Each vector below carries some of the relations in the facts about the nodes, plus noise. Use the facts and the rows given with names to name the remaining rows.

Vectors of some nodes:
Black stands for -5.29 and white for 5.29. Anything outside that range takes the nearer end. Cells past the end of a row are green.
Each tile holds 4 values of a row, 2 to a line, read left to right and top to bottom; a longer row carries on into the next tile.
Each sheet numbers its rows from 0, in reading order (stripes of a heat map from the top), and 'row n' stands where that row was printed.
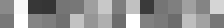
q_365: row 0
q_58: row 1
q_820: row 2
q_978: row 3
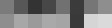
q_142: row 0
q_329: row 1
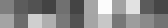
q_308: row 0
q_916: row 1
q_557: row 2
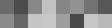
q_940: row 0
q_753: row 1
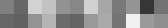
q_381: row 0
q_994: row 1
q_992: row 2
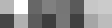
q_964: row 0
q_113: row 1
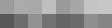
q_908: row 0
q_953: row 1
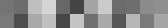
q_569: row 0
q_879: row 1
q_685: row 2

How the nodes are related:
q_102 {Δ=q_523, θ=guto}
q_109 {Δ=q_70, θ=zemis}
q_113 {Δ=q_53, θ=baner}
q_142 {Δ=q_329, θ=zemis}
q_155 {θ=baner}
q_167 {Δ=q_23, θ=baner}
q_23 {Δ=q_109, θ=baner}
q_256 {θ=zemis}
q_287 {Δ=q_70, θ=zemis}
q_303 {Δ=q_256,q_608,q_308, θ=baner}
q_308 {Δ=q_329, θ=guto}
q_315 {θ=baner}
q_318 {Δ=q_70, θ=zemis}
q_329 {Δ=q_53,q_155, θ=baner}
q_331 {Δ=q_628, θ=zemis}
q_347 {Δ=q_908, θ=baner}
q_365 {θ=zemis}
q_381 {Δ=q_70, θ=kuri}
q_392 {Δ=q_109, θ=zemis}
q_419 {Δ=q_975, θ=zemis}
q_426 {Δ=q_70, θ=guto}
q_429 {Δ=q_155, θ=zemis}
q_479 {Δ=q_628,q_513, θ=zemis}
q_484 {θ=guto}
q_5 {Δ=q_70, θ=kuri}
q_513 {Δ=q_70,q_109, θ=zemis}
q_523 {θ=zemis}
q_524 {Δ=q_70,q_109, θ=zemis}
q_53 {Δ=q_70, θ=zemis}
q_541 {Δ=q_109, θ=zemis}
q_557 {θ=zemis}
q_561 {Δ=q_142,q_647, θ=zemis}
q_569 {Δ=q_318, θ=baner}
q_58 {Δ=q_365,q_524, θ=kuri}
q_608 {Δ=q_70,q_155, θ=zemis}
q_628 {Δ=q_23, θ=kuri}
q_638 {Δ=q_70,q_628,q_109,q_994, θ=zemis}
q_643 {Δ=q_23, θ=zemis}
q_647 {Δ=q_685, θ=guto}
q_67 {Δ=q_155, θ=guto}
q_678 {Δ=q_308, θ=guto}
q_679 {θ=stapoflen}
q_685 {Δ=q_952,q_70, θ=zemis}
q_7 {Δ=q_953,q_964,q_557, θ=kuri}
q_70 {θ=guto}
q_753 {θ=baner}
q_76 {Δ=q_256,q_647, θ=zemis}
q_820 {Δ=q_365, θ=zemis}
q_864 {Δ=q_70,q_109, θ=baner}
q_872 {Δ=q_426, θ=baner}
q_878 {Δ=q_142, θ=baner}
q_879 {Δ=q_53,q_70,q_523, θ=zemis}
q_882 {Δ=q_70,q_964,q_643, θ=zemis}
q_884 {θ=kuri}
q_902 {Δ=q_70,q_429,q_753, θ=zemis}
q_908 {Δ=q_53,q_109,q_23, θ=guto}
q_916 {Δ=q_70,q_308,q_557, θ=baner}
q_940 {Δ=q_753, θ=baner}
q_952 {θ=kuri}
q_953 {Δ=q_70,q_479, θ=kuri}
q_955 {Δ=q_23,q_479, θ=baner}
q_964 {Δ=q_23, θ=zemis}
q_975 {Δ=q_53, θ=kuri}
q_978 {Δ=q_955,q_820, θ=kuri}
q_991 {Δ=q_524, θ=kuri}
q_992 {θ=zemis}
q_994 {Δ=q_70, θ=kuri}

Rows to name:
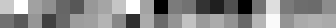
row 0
q_628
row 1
q_102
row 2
q_70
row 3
q_256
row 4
q_303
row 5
q_884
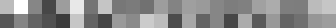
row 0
q_109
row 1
q_331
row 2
q_315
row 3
q_318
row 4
q_287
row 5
q_991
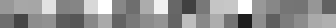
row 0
q_347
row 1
q_864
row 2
q_7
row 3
q_902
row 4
q_23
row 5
q_647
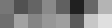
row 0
q_608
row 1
q_878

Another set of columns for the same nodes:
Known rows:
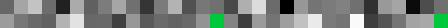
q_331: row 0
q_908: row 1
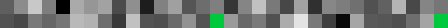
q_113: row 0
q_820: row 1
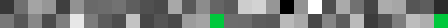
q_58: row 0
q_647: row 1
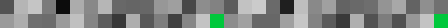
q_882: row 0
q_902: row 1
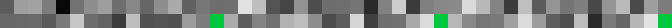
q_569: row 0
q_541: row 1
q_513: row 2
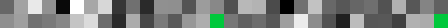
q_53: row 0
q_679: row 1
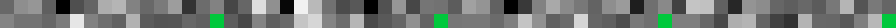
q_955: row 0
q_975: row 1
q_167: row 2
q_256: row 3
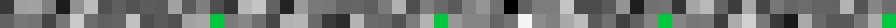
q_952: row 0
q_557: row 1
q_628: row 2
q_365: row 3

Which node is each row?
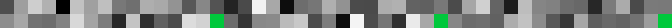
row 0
q_426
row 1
q_308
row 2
q_419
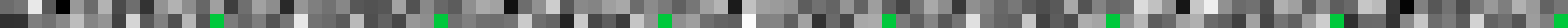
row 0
q_329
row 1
q_978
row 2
q_916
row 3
q_953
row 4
q_991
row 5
q_685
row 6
q_155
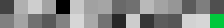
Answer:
q_70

